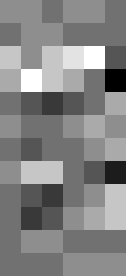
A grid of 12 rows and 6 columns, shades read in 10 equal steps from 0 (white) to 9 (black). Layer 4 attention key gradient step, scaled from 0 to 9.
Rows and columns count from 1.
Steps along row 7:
up down same down down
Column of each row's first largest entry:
3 1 6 6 3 2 2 6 3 2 1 1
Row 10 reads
5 7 6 4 3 2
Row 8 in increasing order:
2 2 4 5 6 8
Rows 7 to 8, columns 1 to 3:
5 6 5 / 4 2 2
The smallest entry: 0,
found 2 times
